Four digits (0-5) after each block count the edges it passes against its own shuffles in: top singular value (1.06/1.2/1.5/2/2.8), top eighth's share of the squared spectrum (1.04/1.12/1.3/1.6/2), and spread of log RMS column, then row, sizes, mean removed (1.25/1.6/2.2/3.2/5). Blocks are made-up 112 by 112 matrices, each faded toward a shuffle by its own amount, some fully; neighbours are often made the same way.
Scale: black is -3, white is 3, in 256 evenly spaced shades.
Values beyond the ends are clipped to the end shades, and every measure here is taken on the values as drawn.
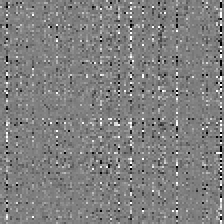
3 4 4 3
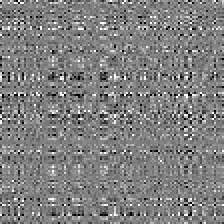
5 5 4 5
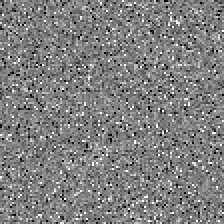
1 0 0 0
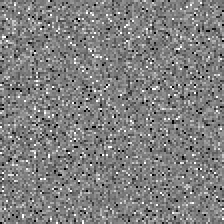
3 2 1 0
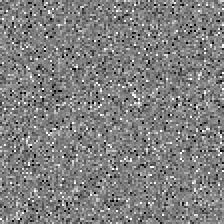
3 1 0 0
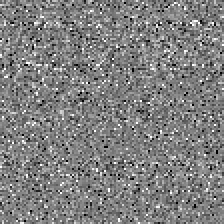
1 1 0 2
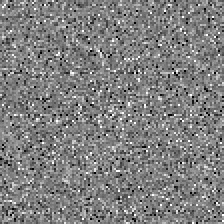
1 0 0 1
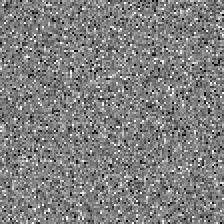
0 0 0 0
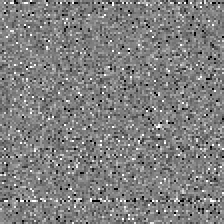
2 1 0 2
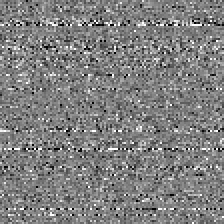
2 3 0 4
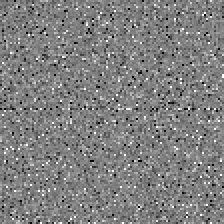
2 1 0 1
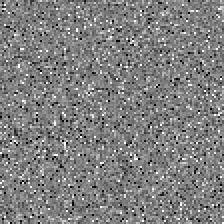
0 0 0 0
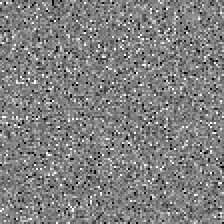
0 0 0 0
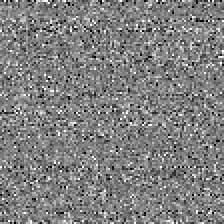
1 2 0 3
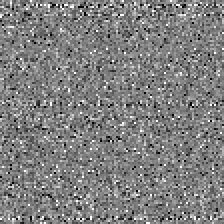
1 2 0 2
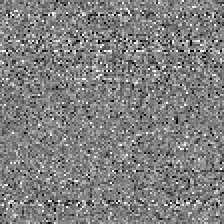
2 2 0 3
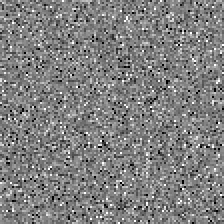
0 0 0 0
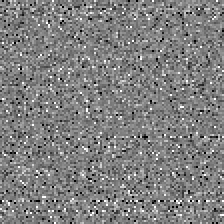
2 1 0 2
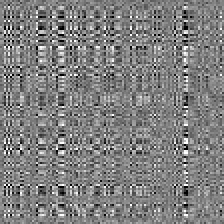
5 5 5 4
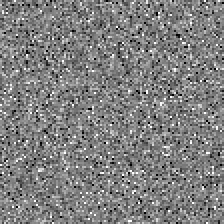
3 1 0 0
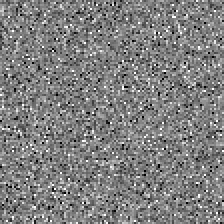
2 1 0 0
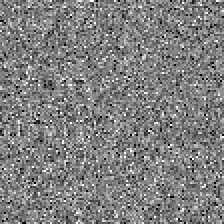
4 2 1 1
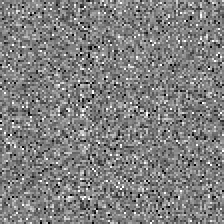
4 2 1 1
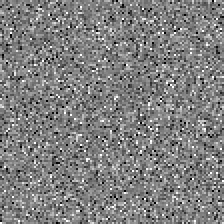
0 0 0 0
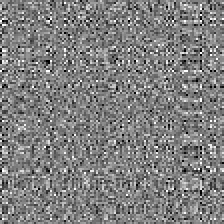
5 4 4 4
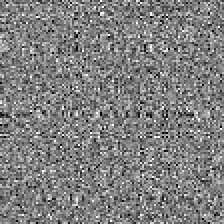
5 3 2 2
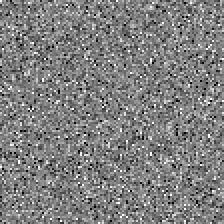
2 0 0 0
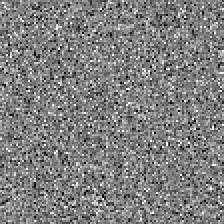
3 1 0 0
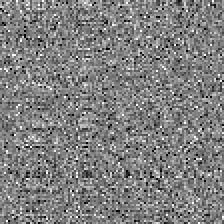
4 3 2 2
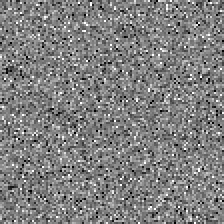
1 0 0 0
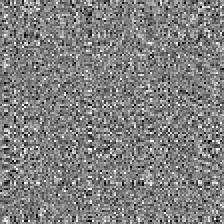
5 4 3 3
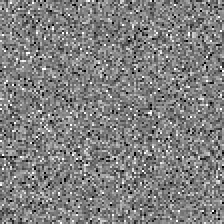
3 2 0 1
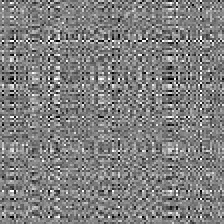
5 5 4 4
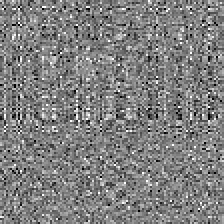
5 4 3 3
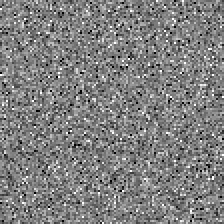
0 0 0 0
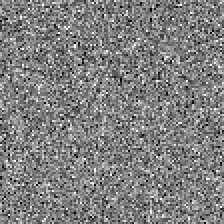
0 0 0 0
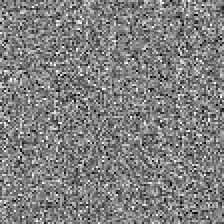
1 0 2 0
